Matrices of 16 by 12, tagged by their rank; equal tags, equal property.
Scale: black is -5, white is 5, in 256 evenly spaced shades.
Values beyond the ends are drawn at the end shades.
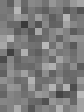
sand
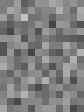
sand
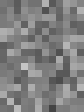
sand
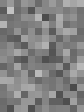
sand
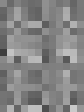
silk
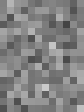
sand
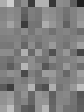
silk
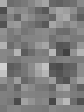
silk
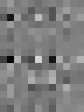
silk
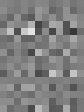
silk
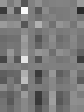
silk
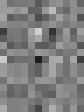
silk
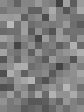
sand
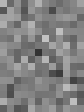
sand
